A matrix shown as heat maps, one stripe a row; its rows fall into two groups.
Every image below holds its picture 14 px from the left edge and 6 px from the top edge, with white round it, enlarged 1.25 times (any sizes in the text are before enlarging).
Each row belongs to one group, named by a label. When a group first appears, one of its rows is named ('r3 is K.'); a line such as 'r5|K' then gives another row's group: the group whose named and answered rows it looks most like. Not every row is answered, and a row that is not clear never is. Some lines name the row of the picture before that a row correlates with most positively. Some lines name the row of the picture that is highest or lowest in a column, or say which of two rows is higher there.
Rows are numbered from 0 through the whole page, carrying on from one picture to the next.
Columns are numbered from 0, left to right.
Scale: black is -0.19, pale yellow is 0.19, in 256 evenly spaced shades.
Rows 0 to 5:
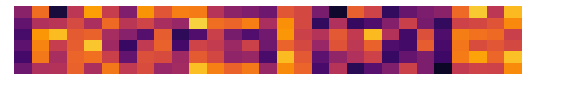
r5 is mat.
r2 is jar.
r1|mat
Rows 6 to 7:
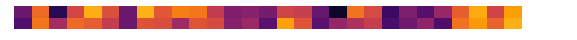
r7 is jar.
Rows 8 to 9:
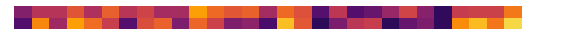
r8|mat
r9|jar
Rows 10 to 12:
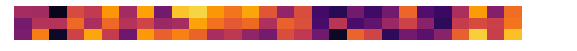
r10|mat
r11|mat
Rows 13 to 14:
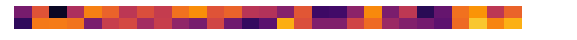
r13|mat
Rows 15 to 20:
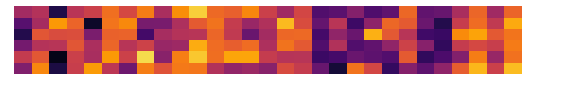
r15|mat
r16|mat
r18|mat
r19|mat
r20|jar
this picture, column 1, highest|20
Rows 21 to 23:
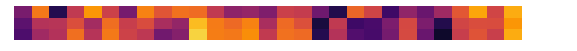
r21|jar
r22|mat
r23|mat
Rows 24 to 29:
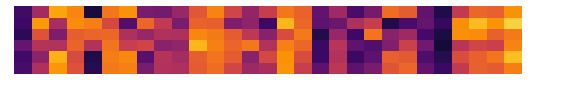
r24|mat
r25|jar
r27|mat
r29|mat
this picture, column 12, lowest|25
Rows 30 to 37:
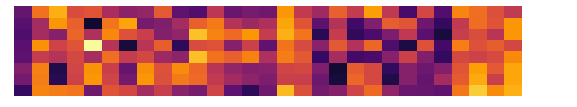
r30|jar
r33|jar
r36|jar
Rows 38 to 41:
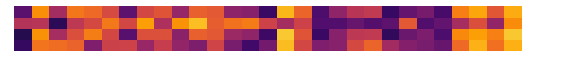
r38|jar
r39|mat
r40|jar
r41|jar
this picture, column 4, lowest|41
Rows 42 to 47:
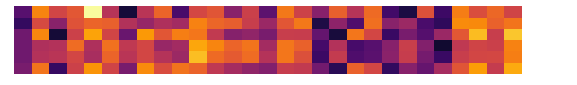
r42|jar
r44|jar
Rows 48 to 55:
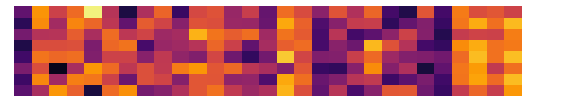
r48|jar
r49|jar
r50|mat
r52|jar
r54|jar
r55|mat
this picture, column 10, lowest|52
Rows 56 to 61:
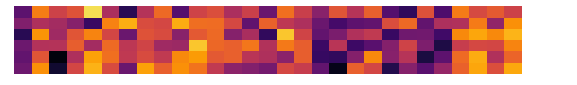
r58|jar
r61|jar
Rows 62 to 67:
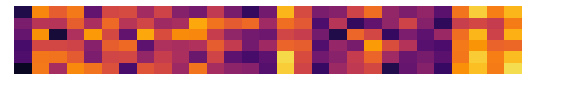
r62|jar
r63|mat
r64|jar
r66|jar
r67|jar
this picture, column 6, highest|65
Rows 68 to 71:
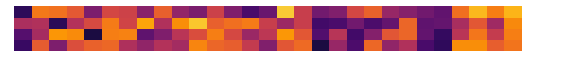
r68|jar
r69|mat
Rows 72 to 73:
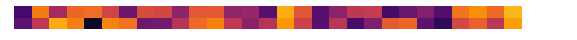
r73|mat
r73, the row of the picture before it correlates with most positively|70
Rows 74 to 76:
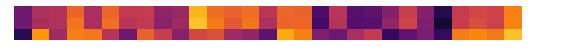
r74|mat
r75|mat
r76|jar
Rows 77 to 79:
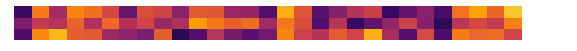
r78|mat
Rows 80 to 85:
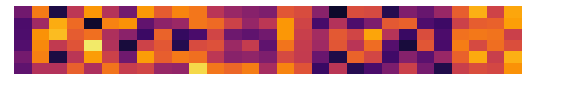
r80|jar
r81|mat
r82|jar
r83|jar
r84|jar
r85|mat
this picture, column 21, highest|81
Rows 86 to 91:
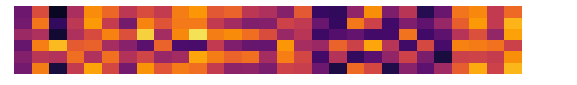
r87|jar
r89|jar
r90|mat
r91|jar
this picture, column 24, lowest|90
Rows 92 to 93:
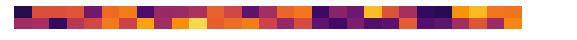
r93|mat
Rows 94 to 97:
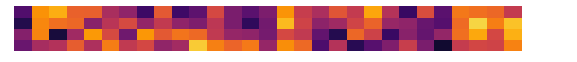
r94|jar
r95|jar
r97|mat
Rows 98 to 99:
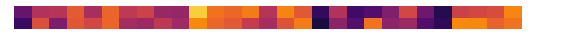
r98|mat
